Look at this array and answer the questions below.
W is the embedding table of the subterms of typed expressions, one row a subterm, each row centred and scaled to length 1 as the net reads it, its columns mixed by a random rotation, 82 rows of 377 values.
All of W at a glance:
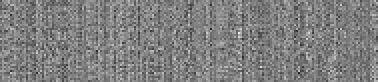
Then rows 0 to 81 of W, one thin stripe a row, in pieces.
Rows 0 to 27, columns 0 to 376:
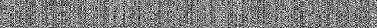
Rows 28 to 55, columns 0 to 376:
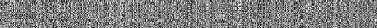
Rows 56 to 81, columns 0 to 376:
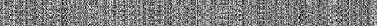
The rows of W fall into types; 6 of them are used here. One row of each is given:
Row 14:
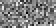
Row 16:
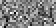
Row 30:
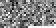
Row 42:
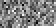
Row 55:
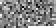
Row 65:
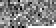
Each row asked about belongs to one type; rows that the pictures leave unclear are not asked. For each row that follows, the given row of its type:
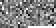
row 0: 14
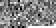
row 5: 65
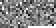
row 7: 14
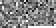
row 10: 14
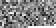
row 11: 16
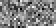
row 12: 65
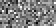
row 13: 42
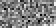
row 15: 42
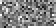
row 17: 55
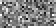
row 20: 55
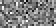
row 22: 14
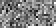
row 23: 65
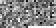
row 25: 55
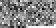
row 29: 65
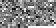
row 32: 30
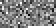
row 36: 14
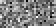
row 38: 55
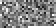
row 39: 55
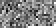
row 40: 65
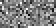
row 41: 14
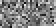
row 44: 42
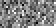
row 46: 42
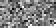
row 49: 30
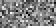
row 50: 14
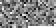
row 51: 14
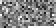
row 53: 55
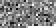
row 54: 65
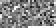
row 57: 55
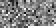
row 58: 30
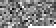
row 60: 30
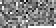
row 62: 14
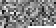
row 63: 16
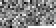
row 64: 42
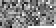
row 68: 42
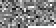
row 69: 30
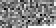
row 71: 42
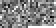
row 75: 42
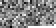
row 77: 42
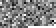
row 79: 30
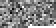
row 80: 30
